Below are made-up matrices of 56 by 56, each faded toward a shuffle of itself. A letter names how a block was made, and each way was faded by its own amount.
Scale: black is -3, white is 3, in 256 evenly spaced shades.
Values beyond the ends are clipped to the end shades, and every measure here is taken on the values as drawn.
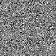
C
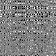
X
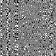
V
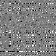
X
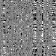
V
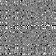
X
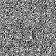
C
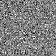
C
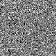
C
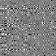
X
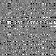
X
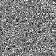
C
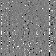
V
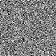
C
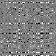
X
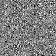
C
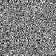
C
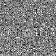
C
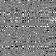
X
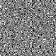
C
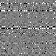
X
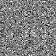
C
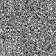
C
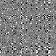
V
